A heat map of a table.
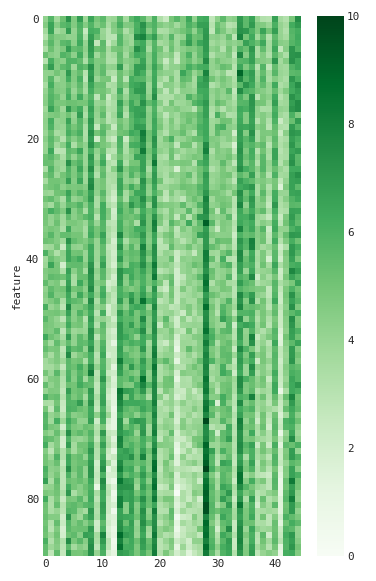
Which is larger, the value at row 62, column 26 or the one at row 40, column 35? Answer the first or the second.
the second
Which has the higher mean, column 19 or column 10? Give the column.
19
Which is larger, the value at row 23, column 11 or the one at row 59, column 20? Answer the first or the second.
the second
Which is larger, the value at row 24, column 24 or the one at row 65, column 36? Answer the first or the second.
the second
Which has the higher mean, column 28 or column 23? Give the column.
28
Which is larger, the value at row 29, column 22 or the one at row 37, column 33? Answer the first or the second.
the first
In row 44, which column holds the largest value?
28
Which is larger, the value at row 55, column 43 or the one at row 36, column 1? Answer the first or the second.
the first
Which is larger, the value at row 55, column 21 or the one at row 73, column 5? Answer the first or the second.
the second
